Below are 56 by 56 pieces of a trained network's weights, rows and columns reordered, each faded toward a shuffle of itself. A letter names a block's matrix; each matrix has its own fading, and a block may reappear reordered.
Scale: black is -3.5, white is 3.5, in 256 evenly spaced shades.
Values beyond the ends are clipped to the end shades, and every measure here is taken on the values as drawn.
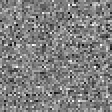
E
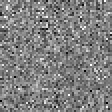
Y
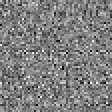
E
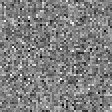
Y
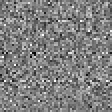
E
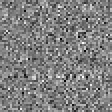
E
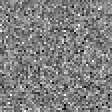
Y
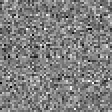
E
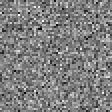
Y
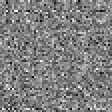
E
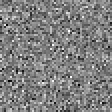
Y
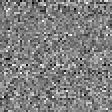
E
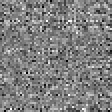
E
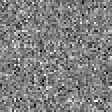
Y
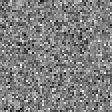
Y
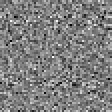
E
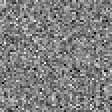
Y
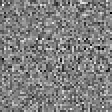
E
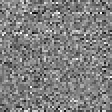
E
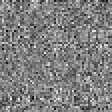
E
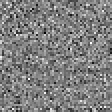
Y
